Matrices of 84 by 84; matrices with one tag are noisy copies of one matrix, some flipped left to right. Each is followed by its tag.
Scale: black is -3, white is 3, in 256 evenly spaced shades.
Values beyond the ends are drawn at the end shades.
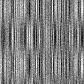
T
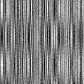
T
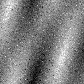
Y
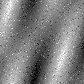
Y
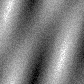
Y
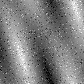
Y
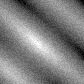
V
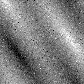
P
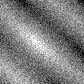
V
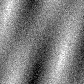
Y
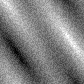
P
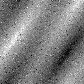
P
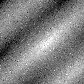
V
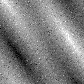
P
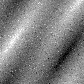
P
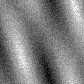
Y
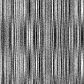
T
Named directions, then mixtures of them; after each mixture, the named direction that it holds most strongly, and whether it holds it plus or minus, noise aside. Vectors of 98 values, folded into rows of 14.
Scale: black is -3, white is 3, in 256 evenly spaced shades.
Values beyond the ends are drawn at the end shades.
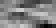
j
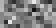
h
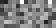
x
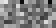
x, minus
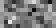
h, plus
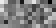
x, minus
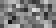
h, minus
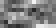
j, minus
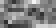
j, minus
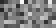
x, plus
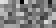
x, minus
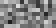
x, minus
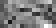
h, minus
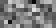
h, minus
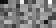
x, plus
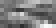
j, minus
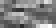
j, minus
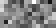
h, plus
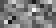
h, minus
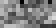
x, minus
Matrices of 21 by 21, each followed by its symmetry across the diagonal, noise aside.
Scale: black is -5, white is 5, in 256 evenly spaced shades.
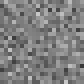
antisymmetric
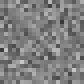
antisymmetric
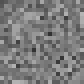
symmetric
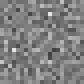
symmetric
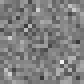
symmetric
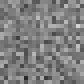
antisymmetric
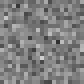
antisymmetric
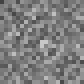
symmetric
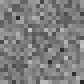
symmetric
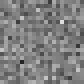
antisymmetric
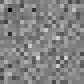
symmetric
